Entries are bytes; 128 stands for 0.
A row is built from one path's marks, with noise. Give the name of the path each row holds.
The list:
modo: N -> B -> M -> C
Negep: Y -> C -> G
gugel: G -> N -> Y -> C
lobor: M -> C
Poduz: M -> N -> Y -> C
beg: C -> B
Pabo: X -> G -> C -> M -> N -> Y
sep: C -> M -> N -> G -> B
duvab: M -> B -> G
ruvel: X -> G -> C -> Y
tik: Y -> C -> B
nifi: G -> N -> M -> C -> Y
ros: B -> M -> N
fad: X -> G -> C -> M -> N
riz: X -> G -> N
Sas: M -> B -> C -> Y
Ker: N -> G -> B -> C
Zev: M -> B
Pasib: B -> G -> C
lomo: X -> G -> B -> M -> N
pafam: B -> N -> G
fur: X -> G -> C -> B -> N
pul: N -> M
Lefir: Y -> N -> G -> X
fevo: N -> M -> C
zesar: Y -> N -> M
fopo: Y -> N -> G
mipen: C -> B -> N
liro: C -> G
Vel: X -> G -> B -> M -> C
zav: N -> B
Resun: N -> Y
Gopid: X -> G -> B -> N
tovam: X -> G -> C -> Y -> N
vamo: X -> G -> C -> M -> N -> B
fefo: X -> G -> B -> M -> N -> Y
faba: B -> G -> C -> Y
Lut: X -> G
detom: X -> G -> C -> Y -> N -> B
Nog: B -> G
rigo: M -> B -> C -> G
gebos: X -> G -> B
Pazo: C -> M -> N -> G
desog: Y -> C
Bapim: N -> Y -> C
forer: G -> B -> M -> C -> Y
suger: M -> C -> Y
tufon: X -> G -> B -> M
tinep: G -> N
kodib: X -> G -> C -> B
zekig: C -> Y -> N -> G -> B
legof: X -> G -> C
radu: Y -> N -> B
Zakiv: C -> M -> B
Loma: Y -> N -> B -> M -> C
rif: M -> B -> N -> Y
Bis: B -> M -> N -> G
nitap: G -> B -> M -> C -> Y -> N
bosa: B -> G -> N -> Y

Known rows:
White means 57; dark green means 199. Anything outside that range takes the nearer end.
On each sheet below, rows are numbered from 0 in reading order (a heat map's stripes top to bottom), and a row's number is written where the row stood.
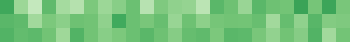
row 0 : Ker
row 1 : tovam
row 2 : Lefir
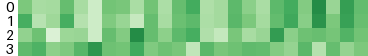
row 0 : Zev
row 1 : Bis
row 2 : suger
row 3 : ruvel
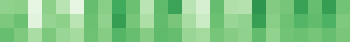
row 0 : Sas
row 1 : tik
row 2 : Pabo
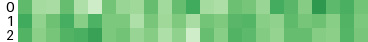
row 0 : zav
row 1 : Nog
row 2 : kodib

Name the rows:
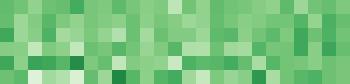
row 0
liro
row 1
fad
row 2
pafam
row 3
lobor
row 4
gebos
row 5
Bapim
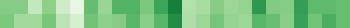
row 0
zesar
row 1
pul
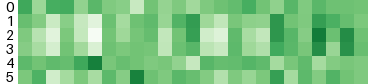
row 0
Gopid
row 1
radu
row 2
modo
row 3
Zakiv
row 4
legof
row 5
desog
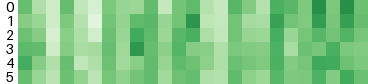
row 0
sep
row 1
fevo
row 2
nifi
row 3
gugel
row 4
bosa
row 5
Pazo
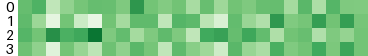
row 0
Negep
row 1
nitap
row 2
Lut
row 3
forer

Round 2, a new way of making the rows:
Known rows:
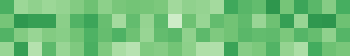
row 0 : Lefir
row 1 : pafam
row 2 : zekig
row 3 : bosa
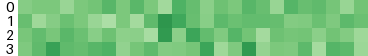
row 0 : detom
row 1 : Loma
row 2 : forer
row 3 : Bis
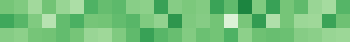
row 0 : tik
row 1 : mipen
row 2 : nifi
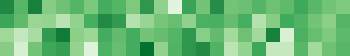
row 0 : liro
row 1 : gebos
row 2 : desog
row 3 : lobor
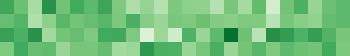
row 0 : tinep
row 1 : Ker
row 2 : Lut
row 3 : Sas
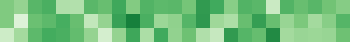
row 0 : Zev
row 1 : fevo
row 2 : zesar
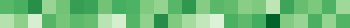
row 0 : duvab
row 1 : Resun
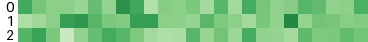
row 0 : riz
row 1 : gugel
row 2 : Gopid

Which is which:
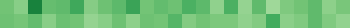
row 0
Pazo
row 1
tovam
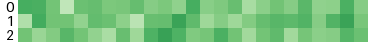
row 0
fur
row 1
rif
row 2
modo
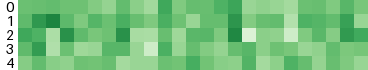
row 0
Vel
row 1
rigo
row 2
Pasib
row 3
faba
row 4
fefo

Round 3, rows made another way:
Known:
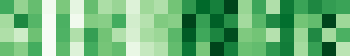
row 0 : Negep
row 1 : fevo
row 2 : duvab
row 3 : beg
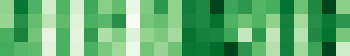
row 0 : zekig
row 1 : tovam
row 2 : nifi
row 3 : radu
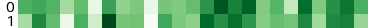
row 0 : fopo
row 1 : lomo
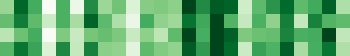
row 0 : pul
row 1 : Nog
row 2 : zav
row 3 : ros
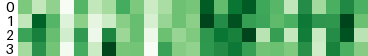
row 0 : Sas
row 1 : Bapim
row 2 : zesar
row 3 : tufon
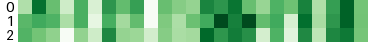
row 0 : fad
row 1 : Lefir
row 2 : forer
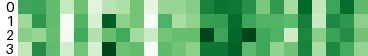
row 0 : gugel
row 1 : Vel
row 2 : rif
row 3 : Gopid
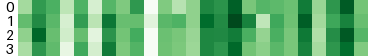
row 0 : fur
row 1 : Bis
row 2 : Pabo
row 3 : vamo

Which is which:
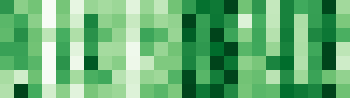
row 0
desog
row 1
nitap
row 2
bosa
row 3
Loma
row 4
Zakiv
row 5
Zev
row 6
Resun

